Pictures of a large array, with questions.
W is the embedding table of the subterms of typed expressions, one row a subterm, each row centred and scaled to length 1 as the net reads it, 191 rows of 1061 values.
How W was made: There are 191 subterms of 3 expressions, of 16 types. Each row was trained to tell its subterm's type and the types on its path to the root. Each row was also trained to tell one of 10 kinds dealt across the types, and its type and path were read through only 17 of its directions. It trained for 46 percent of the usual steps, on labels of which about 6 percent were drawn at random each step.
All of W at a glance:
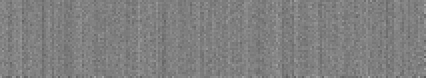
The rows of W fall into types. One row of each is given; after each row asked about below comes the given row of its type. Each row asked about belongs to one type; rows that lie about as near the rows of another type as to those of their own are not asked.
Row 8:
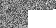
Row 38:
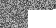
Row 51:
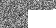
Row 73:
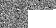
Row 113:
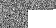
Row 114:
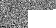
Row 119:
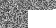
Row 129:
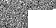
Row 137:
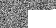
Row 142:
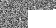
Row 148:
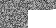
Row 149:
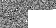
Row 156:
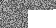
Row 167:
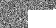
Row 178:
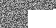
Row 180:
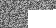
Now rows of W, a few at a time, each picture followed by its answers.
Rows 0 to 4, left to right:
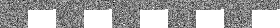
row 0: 180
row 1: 51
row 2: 167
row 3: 129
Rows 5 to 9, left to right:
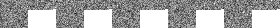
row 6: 113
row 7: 113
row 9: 180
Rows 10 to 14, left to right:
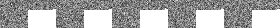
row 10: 8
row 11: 178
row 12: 180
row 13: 142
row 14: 148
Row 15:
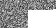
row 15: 148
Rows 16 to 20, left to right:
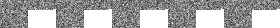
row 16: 129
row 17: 73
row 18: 142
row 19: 73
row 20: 51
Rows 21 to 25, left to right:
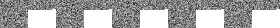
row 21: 137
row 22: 178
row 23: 129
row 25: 148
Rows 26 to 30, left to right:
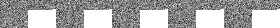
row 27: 156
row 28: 73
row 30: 119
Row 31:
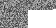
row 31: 148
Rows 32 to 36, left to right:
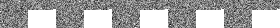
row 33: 38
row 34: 137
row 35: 167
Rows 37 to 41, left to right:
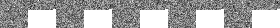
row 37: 51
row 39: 142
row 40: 113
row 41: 142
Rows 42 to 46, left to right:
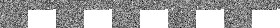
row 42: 113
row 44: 142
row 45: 114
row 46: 119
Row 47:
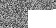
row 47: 113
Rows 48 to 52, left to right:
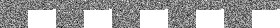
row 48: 178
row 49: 114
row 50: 119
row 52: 178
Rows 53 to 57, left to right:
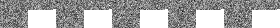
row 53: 113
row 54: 8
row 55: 137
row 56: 149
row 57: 113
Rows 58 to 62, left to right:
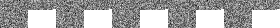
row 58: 137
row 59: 180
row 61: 73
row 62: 149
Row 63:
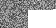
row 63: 149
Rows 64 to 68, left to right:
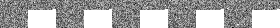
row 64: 137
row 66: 129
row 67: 129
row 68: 51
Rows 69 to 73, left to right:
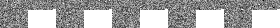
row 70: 114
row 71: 51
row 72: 180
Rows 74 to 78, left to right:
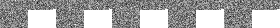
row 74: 38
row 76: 73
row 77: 51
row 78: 38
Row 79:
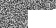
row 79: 178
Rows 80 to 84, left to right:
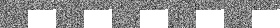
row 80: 51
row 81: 129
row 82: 73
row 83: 167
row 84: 142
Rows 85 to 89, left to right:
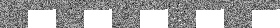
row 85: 180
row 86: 8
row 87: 149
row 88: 119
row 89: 113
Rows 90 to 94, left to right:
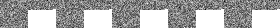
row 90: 178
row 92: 51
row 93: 156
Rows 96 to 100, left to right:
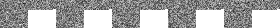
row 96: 119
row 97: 148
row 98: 113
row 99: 38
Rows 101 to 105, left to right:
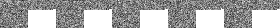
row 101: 113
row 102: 180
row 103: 129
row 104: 167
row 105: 114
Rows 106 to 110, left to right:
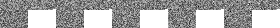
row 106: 129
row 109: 38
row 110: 129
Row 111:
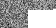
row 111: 51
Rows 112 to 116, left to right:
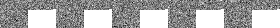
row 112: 149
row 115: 137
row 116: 73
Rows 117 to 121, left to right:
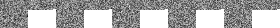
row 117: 137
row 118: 149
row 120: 149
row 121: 113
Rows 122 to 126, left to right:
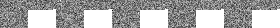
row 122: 142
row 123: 8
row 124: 8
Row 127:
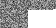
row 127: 38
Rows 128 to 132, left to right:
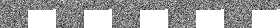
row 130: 51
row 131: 8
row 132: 119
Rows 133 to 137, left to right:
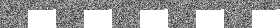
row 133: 156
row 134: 38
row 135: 180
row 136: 137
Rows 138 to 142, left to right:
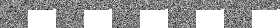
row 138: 178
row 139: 178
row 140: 114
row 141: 114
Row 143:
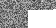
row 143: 156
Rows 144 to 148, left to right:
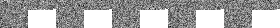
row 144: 129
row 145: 113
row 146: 180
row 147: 148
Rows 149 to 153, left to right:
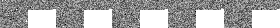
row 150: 178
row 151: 8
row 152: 178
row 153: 178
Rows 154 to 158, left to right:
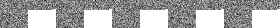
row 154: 114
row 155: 142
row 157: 137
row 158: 8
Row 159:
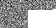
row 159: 178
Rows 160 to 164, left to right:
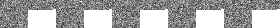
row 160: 119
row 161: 114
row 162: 137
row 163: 51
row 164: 180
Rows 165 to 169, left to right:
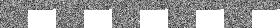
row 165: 178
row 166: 129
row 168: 148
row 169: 149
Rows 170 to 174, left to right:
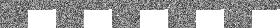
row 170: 38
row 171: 137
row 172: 38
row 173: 8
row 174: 129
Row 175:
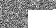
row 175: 137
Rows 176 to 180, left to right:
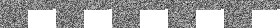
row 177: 149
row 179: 142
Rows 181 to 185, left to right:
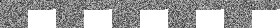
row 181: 51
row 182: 137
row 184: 129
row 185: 148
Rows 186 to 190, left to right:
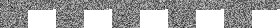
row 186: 142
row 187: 180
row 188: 148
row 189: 51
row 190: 113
